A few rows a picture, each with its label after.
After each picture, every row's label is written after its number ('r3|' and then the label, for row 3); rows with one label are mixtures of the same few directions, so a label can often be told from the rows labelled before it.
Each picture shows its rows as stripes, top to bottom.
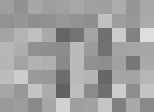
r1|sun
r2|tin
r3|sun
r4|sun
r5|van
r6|sun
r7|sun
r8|sun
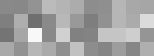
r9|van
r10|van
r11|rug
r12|van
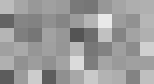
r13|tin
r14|tin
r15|tin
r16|van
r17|sun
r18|tin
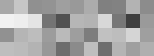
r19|sun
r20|van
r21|rug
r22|sun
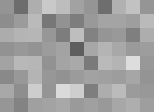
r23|van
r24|tin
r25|van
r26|sun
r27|rug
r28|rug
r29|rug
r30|van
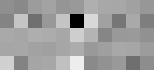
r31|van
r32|sun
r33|tin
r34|rug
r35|rug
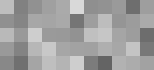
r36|rug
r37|sun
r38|van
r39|van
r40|van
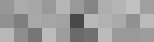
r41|rug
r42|sun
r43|tin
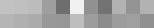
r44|sun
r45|sun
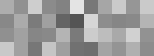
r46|sun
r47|rug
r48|van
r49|tin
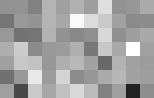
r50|tin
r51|tin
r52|tin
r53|rug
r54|tin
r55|rug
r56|rug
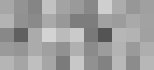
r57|tin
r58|tin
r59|van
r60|sun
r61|sun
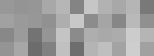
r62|van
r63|sun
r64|van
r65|van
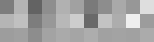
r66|van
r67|rug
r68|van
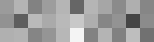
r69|sun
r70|rug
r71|sun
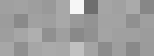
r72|sun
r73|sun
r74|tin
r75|rug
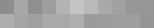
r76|tin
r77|tin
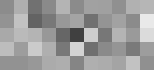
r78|van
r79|van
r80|sun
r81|van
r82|van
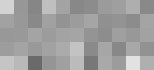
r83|tin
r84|rug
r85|van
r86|sun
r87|rug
